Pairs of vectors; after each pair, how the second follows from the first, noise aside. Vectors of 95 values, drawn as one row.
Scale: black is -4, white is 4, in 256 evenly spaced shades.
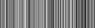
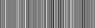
partly zeroed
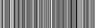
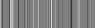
partly zeroed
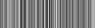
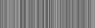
shrunk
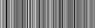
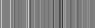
partly zeroed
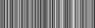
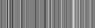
partly zeroed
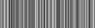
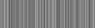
shrunk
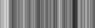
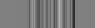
partly zeroed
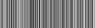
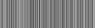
shrunk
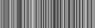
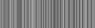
shrunk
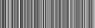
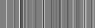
partly zeroed
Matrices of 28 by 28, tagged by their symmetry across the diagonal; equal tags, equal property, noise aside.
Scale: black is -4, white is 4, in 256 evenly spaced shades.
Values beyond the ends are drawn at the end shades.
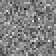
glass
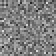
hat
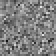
hat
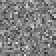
glass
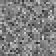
hat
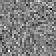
hat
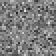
glass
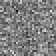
glass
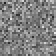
glass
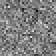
glass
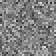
glass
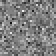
hat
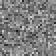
glass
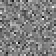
hat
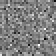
hat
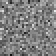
hat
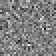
hat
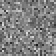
glass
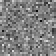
glass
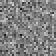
glass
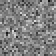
glass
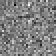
glass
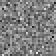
hat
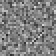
hat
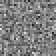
hat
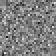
hat
